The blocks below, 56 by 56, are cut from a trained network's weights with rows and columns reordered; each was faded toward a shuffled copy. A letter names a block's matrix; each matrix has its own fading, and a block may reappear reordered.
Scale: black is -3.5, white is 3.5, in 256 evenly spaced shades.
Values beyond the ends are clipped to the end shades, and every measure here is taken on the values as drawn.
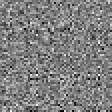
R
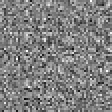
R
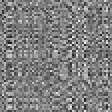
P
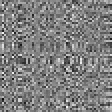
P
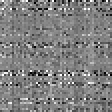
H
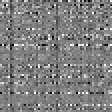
H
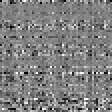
H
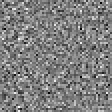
R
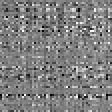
H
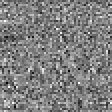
R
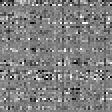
H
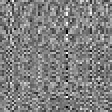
P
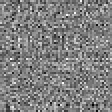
R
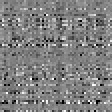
H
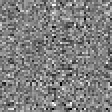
R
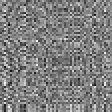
P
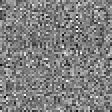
R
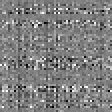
H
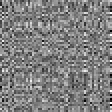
P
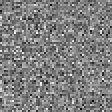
R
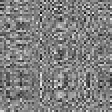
P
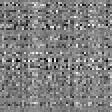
H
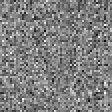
R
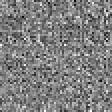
R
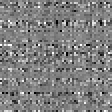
H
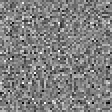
R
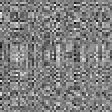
P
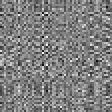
P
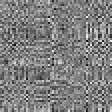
P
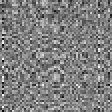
P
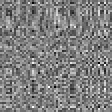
P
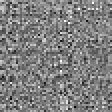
R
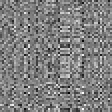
P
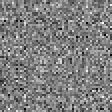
R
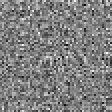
R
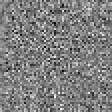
R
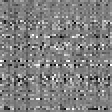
H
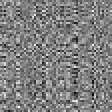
P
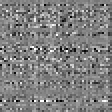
H
